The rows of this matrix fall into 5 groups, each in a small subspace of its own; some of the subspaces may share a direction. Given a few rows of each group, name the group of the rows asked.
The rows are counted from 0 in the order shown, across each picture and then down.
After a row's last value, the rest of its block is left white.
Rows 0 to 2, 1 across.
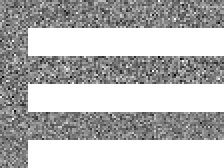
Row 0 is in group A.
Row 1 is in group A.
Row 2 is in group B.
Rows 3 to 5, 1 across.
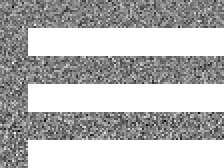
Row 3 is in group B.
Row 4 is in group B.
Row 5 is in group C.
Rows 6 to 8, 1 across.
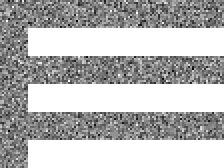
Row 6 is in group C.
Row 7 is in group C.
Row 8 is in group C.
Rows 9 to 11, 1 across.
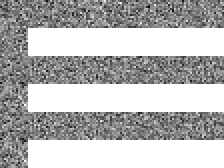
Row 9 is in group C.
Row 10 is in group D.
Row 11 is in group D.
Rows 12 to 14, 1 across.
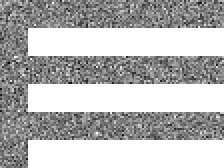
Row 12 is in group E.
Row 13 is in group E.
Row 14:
D
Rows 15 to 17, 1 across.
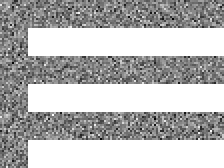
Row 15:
E
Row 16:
B
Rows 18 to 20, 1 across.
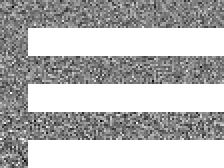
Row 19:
B
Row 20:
D
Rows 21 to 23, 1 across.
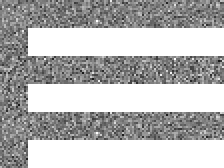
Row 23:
D
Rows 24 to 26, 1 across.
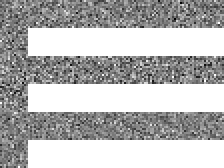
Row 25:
B
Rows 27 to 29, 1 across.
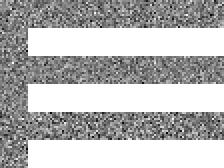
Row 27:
B
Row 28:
B
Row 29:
C
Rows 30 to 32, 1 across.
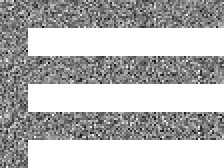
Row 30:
B
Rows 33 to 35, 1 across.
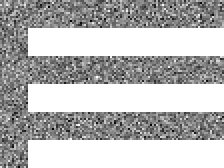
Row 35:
E
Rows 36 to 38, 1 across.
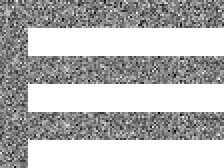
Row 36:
C
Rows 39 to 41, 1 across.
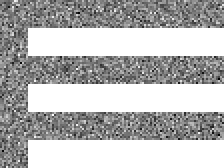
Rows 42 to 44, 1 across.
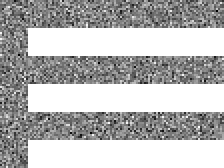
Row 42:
E
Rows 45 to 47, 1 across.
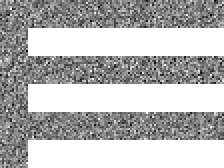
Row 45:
B
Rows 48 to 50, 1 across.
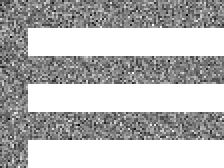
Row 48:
B
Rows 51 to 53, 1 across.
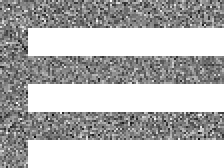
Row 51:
D
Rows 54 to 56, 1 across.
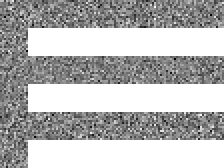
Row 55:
C
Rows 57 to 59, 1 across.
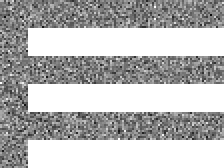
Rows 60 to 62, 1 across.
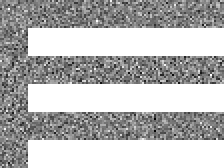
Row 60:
D
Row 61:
E
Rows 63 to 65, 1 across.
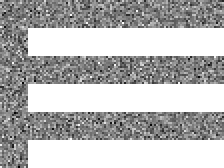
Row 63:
D
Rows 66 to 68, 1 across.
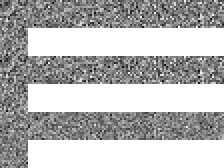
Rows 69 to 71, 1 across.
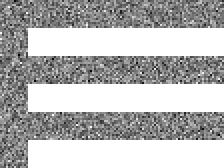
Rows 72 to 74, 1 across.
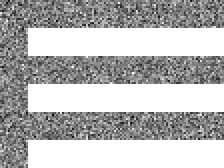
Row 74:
E
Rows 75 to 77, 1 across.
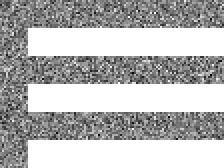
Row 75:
E
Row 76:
C
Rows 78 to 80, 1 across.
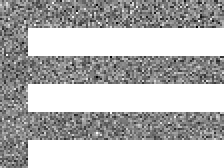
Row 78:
C
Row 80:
D
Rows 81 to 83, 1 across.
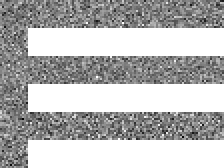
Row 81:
D
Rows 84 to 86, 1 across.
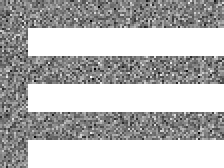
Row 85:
B
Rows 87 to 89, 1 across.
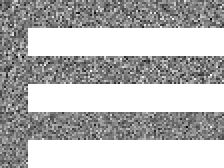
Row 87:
E
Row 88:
C
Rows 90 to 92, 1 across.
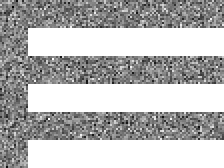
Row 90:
C
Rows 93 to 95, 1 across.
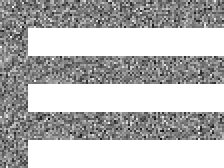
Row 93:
B
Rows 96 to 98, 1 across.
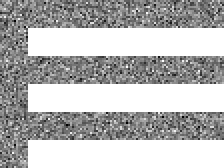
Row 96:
C
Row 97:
A
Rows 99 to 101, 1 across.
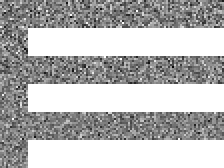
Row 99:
D
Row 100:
C
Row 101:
B
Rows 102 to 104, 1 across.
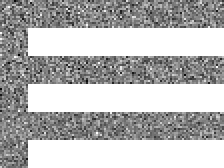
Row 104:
D
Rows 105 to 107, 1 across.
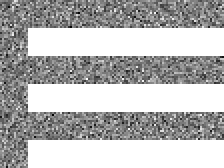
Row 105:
E
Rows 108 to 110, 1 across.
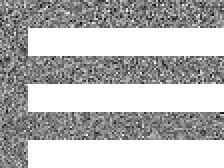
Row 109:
B
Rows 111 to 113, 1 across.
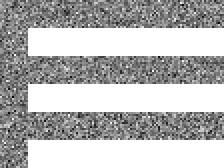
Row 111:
A
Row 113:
C
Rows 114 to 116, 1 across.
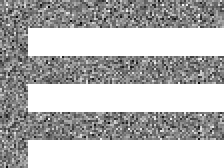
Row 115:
E
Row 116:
A
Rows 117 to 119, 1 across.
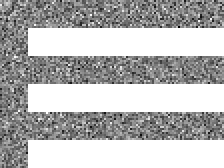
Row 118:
E
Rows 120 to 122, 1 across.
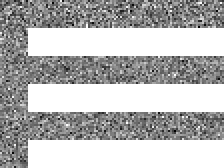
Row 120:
E
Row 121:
A
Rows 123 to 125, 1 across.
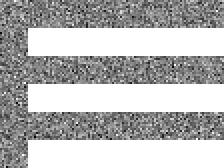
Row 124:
C
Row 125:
C
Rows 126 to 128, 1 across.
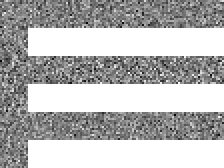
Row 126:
D
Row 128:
C
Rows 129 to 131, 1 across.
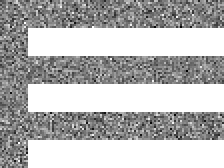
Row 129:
C
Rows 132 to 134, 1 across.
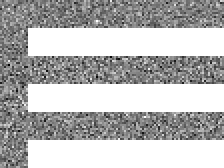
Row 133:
D
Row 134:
C
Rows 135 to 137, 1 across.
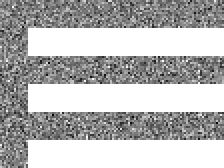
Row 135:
B
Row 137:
E
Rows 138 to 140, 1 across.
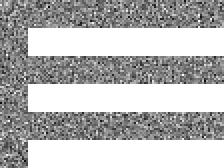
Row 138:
A
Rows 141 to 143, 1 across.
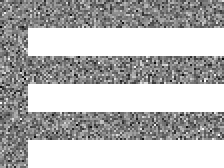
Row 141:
D
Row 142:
B
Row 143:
A
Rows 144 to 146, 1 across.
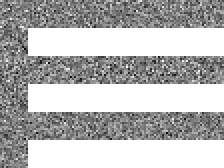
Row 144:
D
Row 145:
A
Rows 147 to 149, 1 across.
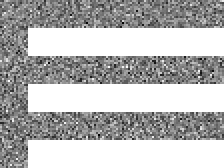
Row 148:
A
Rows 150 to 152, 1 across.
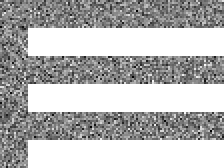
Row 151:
B
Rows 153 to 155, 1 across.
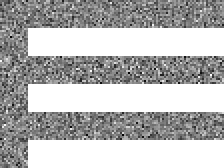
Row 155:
D
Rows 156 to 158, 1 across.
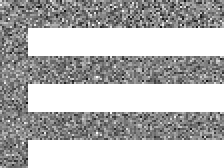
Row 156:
C
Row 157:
D
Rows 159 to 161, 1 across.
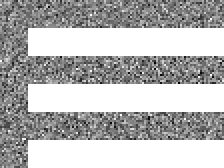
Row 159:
C
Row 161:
C
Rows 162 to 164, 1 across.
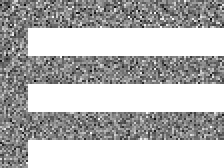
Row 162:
E
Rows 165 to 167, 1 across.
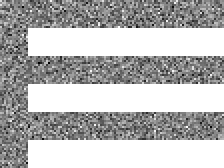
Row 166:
C
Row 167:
B
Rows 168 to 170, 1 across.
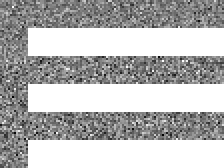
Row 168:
B
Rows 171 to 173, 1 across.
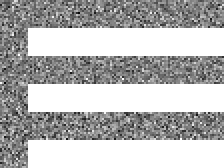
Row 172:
D
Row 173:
C
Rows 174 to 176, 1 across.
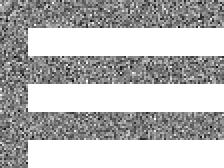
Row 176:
B
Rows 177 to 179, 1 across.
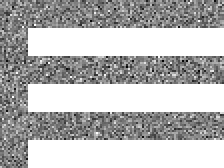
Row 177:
B
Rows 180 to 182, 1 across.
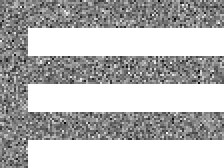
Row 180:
A
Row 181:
A
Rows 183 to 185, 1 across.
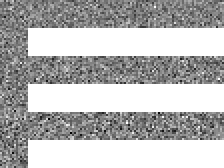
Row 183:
B
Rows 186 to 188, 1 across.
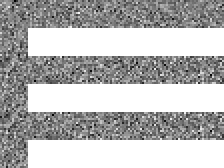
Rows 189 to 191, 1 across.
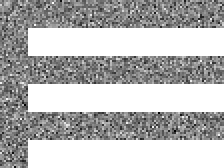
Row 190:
D
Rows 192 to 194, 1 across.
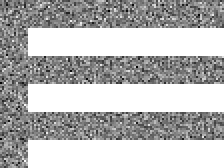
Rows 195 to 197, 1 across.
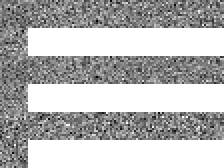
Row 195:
D
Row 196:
D
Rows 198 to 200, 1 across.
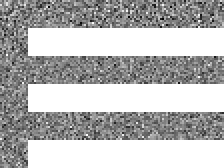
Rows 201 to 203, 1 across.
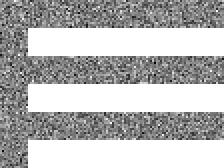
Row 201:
E
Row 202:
B
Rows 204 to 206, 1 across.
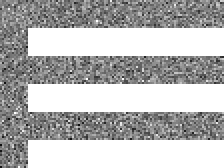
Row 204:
D
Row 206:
E
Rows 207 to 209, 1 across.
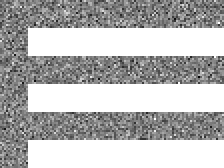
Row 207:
A
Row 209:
B
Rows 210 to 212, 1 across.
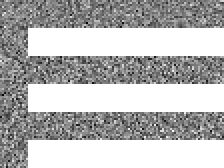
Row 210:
D
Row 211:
C
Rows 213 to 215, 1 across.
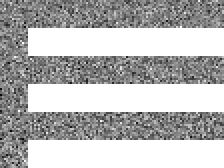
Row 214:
E
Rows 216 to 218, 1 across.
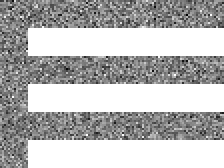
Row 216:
B
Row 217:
A
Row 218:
D
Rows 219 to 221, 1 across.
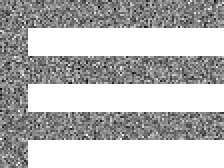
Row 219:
B
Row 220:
E
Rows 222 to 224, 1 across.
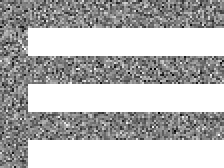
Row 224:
A
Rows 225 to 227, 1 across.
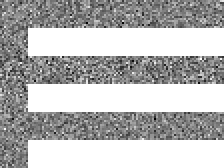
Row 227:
B
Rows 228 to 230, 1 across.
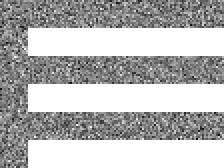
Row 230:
A
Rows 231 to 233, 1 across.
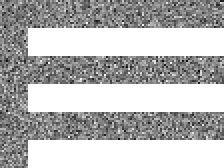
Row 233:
C
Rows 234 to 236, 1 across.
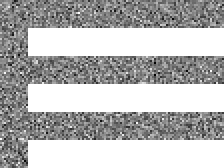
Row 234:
E
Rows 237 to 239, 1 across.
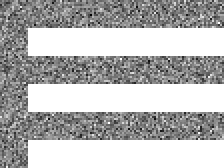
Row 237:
A
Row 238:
C
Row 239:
A
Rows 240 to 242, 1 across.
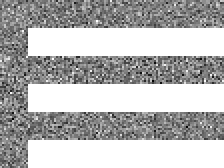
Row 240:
D
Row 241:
B
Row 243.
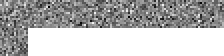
